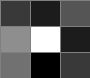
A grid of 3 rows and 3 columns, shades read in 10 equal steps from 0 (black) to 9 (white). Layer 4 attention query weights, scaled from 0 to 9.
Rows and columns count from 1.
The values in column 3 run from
1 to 3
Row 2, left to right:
5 9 1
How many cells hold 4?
1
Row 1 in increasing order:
1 2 3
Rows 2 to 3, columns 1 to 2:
5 9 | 4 0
